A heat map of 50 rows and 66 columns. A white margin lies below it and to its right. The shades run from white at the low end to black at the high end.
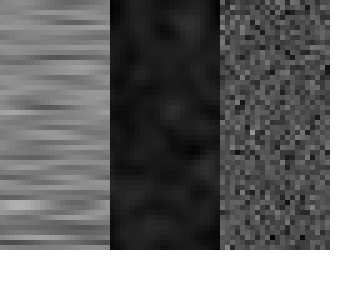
The table splits into one row of 3 panels. Panel 1,1: middling, streaked across. Panel 1,2: very high, blotchy, faint in contrast. Panel 1,3: high, fine-grained.
